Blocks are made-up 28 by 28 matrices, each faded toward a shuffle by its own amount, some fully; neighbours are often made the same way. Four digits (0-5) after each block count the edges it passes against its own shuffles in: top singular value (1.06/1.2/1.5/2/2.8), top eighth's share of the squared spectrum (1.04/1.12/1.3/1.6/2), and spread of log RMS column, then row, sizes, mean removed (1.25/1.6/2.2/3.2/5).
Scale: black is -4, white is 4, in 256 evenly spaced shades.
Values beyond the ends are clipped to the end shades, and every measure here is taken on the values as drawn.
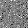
2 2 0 0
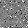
2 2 0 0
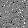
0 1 0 0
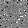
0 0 0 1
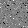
0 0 0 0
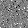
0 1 0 0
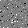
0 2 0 0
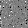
2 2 1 0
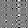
4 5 3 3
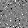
3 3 1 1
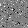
0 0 0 0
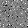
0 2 1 0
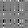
4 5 3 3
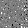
2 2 1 0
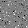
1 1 0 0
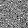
0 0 0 0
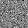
0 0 0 0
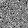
0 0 0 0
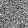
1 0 0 0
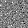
0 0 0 0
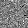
0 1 0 0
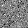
0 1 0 0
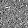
0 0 0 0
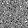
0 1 0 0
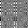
4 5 3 1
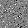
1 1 0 0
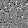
1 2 0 0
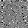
3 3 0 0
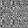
4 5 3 1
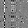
4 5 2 0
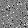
0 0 1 0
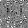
3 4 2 1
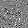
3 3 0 1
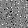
2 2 1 0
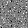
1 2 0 0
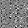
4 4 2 2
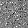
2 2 0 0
